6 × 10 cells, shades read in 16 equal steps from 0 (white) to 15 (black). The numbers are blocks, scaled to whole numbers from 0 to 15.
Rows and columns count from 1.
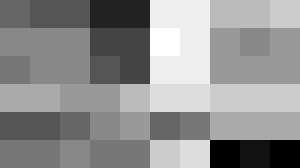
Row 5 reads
10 10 9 7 6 9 8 5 5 5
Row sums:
68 63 63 39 74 88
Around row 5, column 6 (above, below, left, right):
2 3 6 8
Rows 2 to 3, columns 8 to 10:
6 7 6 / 6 6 6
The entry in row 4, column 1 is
5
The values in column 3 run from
6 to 10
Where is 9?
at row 1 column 1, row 5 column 3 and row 5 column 6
